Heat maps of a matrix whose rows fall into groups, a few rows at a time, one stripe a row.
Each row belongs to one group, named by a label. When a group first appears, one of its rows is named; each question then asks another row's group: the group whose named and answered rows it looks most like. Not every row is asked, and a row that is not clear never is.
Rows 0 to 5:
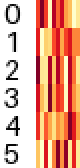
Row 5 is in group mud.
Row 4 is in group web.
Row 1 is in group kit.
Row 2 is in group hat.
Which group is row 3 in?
hat
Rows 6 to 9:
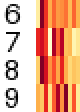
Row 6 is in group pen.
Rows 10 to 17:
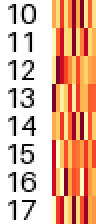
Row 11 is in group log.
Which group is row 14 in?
mud
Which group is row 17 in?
log
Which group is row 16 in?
hat
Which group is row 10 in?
mud
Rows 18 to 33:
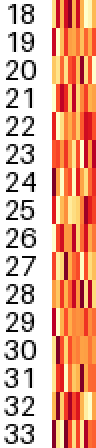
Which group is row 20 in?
mud
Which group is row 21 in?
log
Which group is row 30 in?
pen
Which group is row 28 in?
mud
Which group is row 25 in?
web
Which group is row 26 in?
log
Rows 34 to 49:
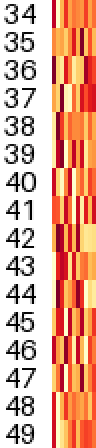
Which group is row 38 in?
pen
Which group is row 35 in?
mud
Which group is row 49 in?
kit
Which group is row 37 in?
web
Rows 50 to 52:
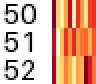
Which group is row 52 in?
web
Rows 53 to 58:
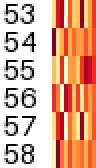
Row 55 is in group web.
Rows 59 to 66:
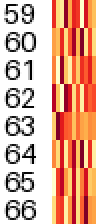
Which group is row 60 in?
mud
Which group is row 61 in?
web
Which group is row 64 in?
mud
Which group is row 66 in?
log
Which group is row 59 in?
hat
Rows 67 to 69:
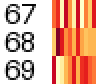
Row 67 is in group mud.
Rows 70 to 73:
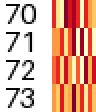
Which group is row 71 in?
mud
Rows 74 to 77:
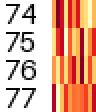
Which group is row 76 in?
mud
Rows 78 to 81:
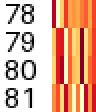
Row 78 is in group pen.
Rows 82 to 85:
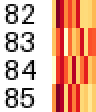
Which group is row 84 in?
log
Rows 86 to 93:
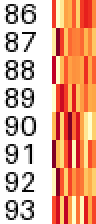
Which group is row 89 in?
log
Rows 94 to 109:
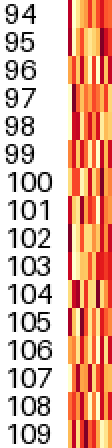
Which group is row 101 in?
hat
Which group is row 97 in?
pen
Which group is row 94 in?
kit
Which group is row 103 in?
kit
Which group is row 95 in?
web
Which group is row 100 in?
log
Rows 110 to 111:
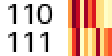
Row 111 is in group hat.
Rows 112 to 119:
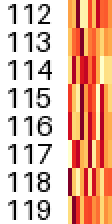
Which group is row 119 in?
pen
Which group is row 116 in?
hat
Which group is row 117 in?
log
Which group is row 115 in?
hat
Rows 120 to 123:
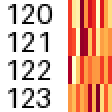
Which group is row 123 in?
mud
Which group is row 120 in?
hat
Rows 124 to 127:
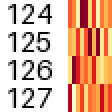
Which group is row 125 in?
mud
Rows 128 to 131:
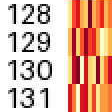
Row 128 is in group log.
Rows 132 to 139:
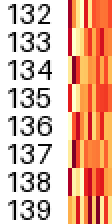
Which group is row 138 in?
kit
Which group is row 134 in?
pen
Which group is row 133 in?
kit
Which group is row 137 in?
pen
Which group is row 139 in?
mud
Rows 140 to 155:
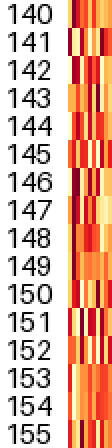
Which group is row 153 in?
kit
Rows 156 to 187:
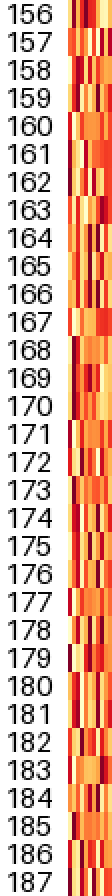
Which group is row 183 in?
web
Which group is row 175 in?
log
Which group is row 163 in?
web
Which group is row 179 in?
kit
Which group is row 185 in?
pen
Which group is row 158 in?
log
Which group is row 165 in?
log
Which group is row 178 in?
log
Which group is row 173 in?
pen
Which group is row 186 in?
hat
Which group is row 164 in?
mud
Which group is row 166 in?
mud
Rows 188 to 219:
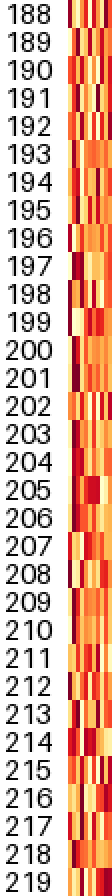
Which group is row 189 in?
log
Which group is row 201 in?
pen
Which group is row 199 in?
kit
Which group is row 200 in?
pen
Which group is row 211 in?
mud
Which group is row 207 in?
kit
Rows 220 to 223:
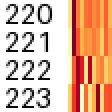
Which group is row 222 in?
log
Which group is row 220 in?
pen
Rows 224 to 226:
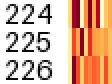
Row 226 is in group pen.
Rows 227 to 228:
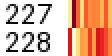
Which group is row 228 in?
kit
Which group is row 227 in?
pen
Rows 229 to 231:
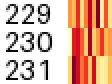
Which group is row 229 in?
mud
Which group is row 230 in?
log
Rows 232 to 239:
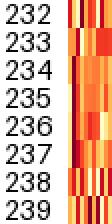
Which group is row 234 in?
pen
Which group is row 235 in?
pen
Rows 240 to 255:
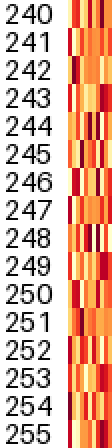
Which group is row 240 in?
log
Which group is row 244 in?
mud
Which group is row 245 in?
hat
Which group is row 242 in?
pen
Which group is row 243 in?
web
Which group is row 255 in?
kit
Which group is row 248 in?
mud
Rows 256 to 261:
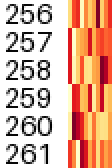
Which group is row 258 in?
web
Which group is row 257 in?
kit
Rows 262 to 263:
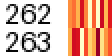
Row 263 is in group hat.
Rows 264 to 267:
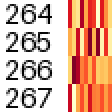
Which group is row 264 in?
hat
